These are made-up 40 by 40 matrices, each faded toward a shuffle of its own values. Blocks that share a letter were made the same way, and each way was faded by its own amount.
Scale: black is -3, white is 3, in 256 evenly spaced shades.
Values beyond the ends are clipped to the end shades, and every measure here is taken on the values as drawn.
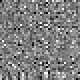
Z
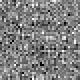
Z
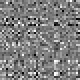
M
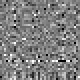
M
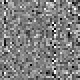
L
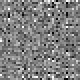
L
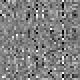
L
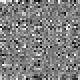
M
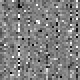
L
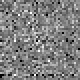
Z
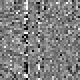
L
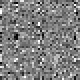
L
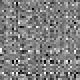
M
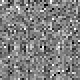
Z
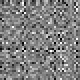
M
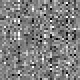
L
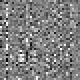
L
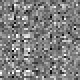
L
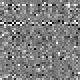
M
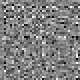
M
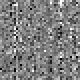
L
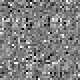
Z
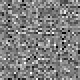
Z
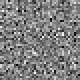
Z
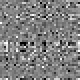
M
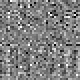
Z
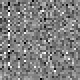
L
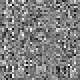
L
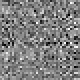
M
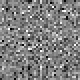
Z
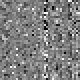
L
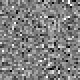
Z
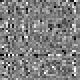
M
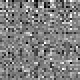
M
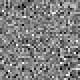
Z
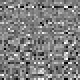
M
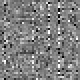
L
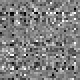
M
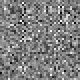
Z
